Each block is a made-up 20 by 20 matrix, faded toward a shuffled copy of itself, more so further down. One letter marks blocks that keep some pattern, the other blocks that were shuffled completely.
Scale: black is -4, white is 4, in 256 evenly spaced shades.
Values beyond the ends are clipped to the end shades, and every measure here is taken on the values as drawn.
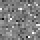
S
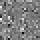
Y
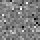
S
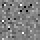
S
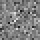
S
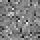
S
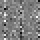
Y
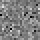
S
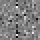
Y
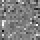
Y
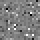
S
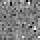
S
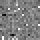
S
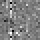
Y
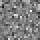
S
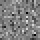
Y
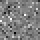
S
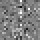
Y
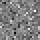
S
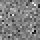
S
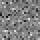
S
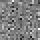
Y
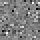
S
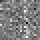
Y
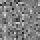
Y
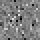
S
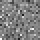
S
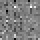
Y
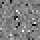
S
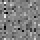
Y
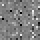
Y
